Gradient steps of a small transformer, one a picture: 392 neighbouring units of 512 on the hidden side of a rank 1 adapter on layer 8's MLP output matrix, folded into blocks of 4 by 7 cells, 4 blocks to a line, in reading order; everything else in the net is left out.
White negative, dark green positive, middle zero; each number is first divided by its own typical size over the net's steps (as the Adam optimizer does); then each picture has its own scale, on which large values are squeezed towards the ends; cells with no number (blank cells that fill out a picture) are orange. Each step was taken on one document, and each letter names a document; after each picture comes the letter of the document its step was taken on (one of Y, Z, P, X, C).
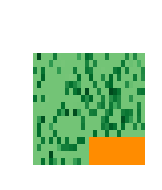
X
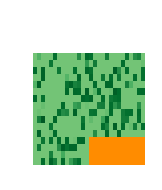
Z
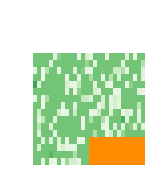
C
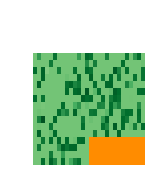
Z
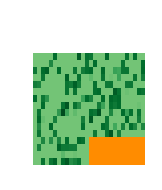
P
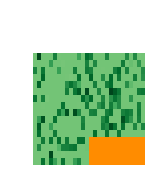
X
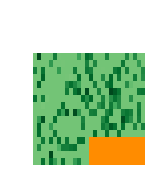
X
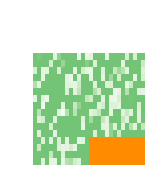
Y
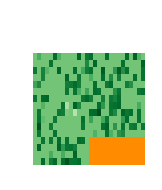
C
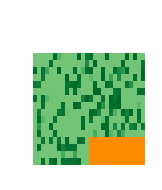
C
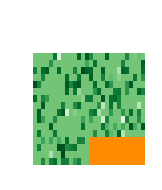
C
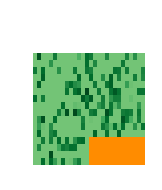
X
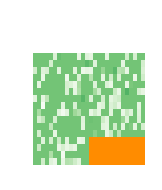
Y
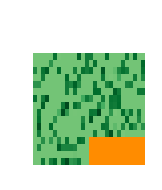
P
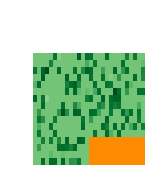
Y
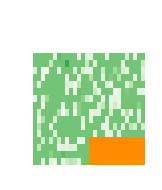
C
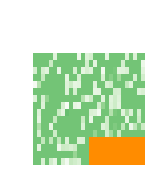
P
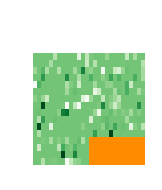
P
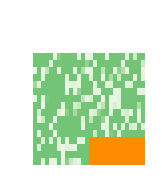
C
